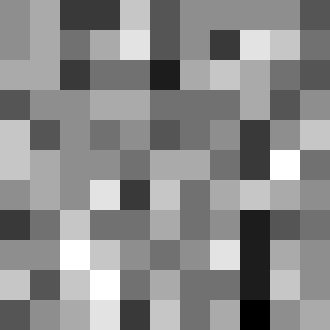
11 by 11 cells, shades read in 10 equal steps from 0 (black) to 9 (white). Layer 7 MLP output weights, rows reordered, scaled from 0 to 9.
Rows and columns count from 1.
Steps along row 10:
down up up down up down same down up down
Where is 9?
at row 6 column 10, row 9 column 3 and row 10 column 4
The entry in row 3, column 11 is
3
